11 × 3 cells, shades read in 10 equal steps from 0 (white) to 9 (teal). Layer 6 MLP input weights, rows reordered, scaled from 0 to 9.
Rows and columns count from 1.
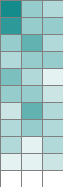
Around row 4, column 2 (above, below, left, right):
6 3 3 4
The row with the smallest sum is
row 11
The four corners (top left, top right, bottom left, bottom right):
9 3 0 0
